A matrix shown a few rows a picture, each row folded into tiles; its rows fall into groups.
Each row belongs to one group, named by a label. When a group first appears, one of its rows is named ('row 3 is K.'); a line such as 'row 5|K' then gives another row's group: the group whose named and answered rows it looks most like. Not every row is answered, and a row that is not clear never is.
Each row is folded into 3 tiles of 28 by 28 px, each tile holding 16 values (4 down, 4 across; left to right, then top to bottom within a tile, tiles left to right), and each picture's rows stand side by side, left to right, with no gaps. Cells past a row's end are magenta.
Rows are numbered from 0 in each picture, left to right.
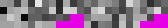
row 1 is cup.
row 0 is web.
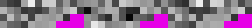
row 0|cup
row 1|web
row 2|cup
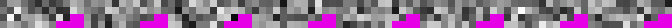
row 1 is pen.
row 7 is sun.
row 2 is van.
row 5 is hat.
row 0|hat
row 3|web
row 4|cup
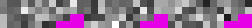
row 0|pen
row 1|hat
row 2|sun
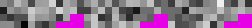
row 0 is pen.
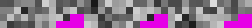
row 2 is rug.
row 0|cup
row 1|van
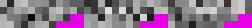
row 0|van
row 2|pen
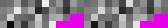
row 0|rug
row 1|rug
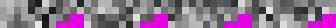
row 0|sun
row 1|van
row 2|hat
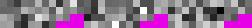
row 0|pen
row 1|hat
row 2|web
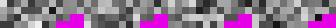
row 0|sun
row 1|van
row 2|sun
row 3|van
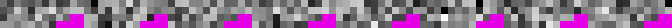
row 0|hat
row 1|van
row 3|pen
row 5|cup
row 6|rug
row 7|sun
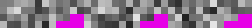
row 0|cup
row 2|rug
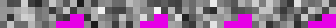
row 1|cup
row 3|sun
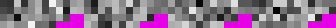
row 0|hat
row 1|van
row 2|web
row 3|cup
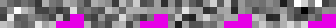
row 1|pen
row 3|web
